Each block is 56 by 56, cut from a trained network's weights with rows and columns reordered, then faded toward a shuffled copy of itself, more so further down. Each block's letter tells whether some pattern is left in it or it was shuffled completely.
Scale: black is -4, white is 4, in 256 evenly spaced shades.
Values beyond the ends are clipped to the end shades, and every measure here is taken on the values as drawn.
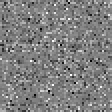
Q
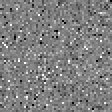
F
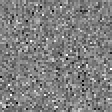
F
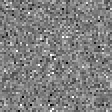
Q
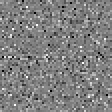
Q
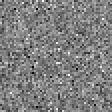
F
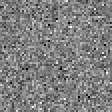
F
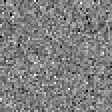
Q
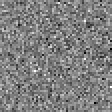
F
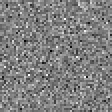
F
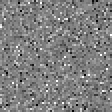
F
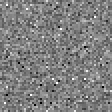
F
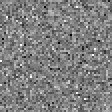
F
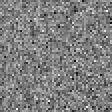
Q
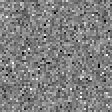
F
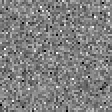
F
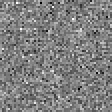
Q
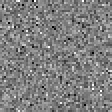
F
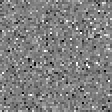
Q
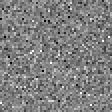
F
